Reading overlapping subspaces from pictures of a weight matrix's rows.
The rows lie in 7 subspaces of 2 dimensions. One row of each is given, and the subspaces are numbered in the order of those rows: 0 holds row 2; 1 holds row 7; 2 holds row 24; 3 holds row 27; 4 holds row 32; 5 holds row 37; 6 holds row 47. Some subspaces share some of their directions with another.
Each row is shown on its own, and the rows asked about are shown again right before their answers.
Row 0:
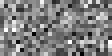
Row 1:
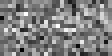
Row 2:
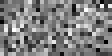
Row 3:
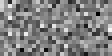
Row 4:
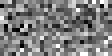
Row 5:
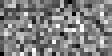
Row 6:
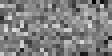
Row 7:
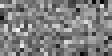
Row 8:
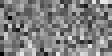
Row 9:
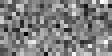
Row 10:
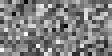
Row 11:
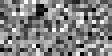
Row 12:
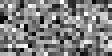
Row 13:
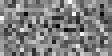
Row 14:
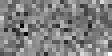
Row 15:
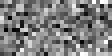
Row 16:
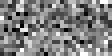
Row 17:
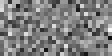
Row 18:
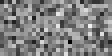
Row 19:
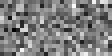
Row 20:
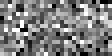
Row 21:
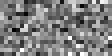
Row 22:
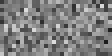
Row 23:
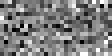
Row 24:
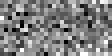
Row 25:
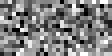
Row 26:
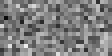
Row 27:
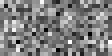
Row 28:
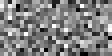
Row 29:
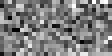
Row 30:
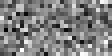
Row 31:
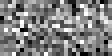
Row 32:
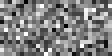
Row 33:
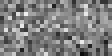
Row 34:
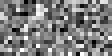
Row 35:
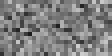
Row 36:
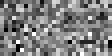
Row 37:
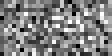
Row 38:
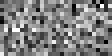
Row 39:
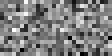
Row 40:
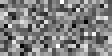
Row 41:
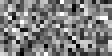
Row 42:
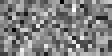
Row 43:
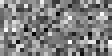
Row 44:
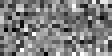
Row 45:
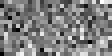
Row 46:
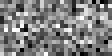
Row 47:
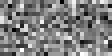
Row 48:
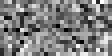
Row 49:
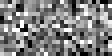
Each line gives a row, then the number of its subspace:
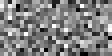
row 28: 0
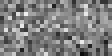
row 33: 2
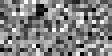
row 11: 4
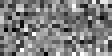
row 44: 3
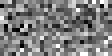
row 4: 1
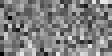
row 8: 5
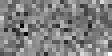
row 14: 2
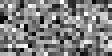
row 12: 6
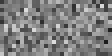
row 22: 0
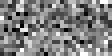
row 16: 2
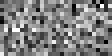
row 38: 0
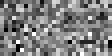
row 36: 3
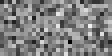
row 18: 3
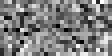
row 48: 6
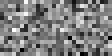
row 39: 4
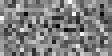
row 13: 5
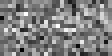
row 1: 5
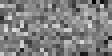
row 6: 1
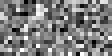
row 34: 4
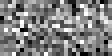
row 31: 5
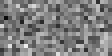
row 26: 6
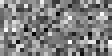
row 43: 3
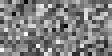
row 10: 4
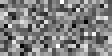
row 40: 1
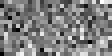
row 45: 5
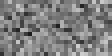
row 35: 6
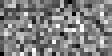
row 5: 5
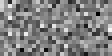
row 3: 0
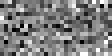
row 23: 1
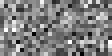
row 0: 3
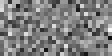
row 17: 0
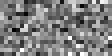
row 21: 4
